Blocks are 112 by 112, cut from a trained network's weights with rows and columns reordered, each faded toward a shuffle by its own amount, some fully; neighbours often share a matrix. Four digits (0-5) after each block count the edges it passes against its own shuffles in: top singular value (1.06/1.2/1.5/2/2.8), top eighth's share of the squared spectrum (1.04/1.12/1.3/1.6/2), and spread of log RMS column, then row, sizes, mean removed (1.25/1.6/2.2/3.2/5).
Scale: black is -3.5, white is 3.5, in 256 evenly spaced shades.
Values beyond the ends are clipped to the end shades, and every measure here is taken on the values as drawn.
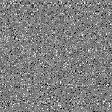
4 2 0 2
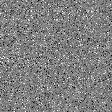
2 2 0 1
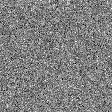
2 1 0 0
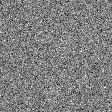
0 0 0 0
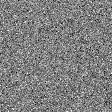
0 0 0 0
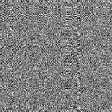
5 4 2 3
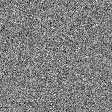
0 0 0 0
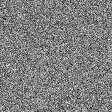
0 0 0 0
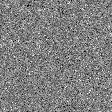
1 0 0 0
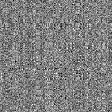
4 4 2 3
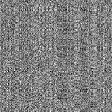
4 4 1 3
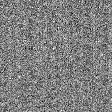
3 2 0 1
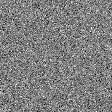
2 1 0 0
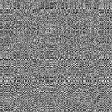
5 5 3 4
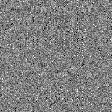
4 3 2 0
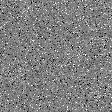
1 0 0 0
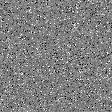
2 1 0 0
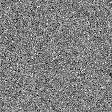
2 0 0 0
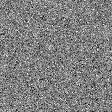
2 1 0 0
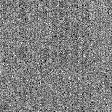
3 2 0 1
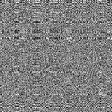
5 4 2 3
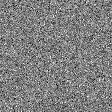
1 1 0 0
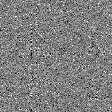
3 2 1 0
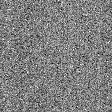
2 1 0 0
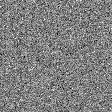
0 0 0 0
